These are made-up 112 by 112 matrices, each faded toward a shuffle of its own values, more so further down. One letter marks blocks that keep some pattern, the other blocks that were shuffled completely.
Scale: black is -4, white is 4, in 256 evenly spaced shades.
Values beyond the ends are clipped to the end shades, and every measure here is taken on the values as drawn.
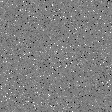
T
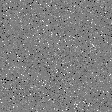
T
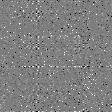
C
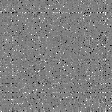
C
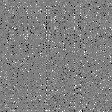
C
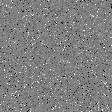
T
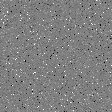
T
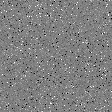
T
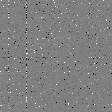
C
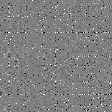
C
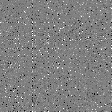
C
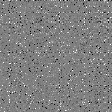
C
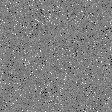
T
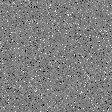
T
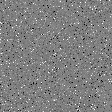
T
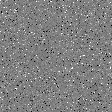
T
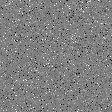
T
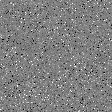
T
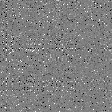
C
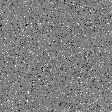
T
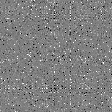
C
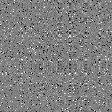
C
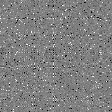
C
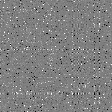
C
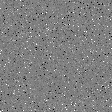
T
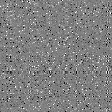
C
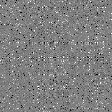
C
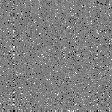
C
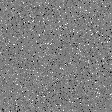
T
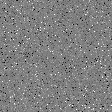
T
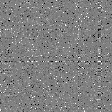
C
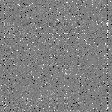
C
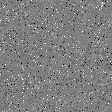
T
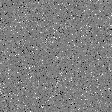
T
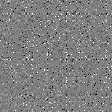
C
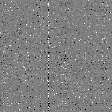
C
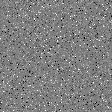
T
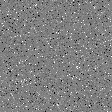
T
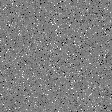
T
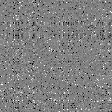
C
